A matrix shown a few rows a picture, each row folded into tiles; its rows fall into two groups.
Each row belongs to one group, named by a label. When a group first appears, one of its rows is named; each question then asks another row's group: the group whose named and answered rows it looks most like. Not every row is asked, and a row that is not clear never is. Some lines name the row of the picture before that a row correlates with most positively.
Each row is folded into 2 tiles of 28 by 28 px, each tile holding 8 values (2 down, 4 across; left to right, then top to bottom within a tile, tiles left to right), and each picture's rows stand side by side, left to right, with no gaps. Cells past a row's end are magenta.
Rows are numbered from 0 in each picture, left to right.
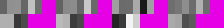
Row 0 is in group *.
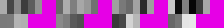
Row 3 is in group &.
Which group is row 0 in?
&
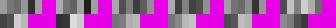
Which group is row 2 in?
&
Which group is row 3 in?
&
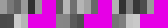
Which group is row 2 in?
&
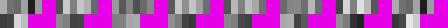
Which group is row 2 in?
&
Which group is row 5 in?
*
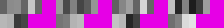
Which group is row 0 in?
*
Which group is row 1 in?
&
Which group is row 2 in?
*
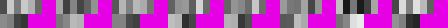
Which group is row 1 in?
&
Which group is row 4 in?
*
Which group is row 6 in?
&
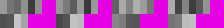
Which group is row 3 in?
&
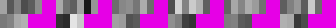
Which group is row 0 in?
&
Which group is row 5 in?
*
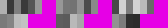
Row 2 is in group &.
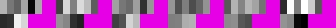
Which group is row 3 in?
&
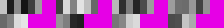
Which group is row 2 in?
&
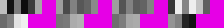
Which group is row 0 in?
&
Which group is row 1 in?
&
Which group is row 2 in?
&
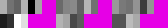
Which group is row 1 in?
*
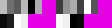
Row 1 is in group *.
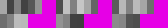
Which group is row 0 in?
&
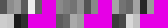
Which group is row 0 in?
*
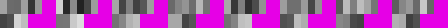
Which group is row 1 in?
&
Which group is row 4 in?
&
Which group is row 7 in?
*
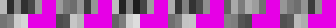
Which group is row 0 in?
&
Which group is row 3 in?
&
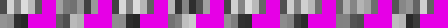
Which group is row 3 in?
&
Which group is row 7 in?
*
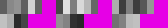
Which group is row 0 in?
*
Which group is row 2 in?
&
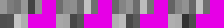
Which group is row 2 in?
*
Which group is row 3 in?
*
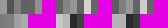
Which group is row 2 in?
*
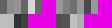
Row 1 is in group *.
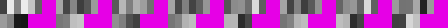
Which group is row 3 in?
&
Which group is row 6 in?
*
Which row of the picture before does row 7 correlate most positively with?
1
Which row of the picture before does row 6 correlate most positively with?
0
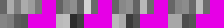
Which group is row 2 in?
*
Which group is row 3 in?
*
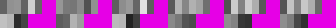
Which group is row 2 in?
*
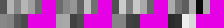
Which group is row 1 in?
*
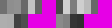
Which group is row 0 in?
*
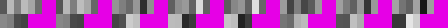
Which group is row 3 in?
*
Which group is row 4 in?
*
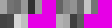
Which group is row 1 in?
*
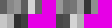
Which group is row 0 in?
*
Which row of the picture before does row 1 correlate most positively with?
0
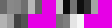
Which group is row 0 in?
*
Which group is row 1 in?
&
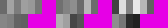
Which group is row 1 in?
*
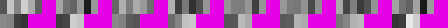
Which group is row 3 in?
&
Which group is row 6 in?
&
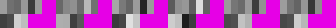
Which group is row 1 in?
*
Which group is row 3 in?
*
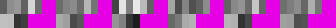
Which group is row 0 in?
*
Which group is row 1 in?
*
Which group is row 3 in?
&
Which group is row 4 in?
*
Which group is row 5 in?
*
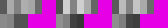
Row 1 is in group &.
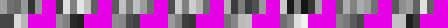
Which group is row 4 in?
&
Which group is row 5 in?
&
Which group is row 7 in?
*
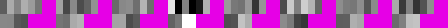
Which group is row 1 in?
&
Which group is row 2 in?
*
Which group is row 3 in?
&
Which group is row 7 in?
&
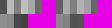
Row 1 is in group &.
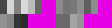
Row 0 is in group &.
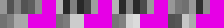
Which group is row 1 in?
&
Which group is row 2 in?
&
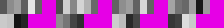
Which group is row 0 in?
*
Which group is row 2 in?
*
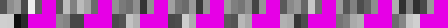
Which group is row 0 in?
*
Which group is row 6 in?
&
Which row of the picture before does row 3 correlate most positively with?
3
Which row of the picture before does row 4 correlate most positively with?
3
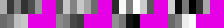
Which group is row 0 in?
&
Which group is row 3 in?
&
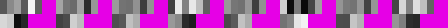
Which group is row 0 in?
*
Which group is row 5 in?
&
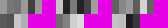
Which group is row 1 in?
&
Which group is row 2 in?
*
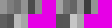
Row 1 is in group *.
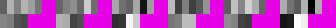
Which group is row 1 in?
*
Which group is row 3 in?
&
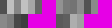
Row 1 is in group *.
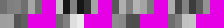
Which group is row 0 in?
*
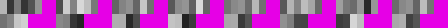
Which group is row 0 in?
&
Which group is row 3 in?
*
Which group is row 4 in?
*
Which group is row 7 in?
*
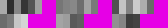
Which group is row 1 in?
*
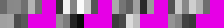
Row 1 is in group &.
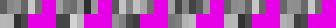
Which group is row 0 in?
*
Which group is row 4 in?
*
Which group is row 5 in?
*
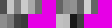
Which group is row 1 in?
*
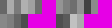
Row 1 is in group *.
